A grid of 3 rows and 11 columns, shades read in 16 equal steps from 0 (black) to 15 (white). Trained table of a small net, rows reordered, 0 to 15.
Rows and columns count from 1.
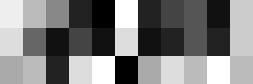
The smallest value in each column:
10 6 1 2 0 0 1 2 5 1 11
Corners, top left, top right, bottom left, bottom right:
14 12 10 11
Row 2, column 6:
13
